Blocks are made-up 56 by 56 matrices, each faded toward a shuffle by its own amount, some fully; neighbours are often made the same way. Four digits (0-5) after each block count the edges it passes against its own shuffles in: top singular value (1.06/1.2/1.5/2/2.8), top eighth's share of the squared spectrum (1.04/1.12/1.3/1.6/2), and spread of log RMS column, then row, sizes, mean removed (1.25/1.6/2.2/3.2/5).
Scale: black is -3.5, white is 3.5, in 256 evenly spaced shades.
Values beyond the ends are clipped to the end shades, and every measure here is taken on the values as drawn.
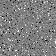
0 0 0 0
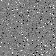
1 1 1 0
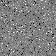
0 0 0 0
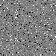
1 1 0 0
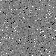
1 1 0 0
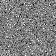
0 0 0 0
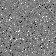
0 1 0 0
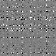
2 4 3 3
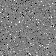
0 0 0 0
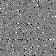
2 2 0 1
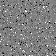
0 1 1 0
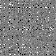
2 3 2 2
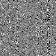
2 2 2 0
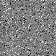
0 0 0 0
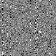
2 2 3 0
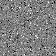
0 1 1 0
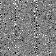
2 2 2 0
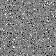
1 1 0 0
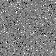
0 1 0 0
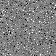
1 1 0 0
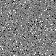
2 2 0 0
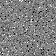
2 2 0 0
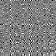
4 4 3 3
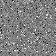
1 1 1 0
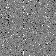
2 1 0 0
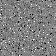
0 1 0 0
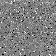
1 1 0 1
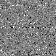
1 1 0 1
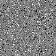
2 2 2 0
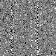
2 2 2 0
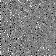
2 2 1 0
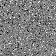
0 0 0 0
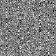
1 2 3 0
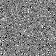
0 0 0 0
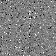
1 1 1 0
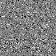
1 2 0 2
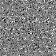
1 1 0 2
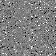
3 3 2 1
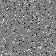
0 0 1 0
